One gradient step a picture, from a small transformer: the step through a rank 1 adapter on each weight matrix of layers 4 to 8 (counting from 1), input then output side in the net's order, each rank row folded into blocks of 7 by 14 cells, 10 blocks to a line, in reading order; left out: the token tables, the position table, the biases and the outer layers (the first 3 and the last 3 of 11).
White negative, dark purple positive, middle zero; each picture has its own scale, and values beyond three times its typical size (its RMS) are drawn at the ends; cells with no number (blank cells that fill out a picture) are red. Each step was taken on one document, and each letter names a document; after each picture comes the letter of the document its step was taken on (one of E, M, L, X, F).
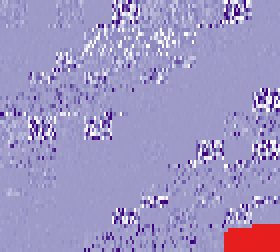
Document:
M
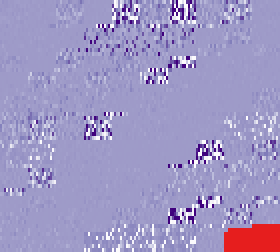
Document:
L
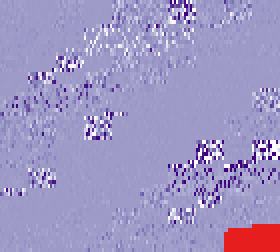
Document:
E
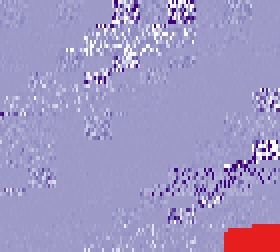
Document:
E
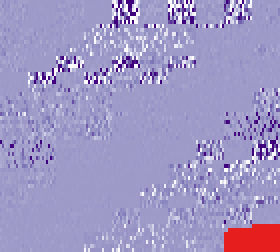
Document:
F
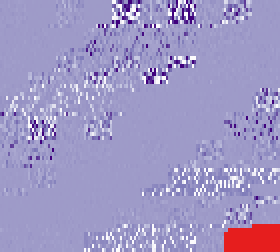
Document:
M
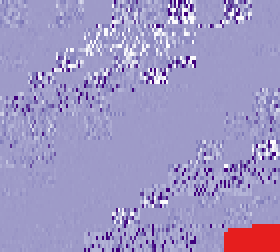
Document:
E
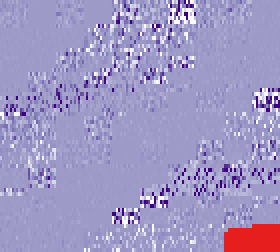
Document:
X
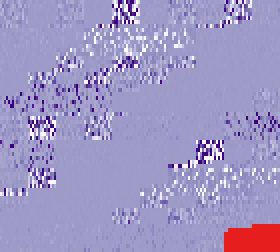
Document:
F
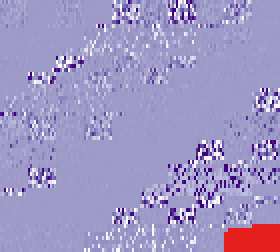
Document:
L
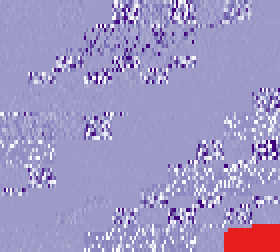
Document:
L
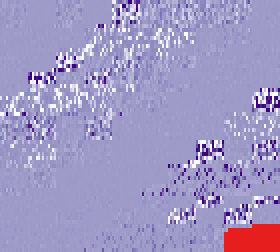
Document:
X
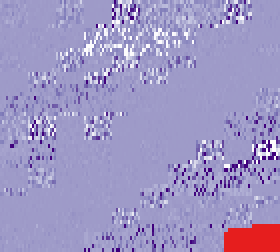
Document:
E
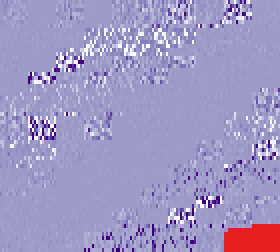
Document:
M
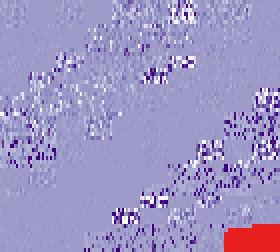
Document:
X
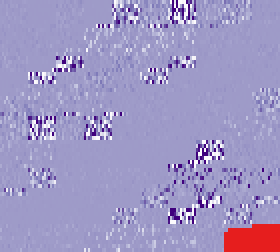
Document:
L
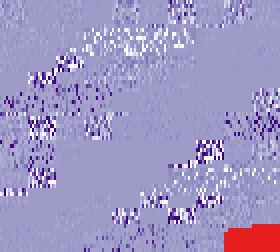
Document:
F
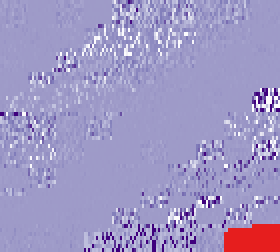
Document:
X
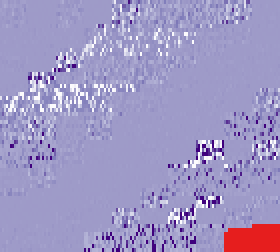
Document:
X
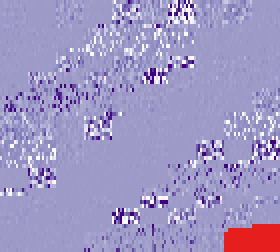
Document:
X
